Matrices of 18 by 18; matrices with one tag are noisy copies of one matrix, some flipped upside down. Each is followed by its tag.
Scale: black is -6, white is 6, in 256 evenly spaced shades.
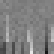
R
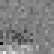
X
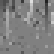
R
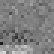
X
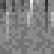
R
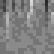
R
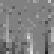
R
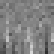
R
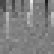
R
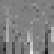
R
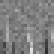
R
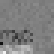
X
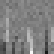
R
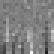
R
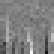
R
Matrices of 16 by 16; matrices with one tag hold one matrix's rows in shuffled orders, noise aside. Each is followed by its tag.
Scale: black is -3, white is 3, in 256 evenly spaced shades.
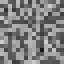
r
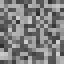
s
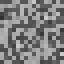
r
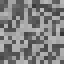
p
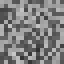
s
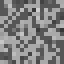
r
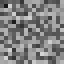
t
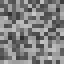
t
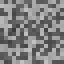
t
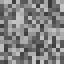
s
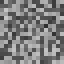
r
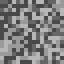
p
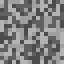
s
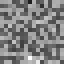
t
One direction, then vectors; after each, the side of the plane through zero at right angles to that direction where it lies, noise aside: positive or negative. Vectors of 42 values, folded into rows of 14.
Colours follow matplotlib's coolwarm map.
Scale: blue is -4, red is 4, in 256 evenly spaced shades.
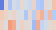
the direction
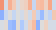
negative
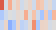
negative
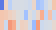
positive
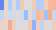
positive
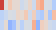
negative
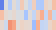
positive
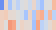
positive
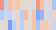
negative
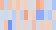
negative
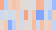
negative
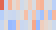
negative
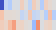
positive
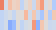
negative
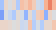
positive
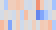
negative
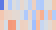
positive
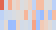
negative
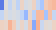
positive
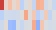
negative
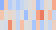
positive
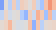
positive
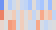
positive
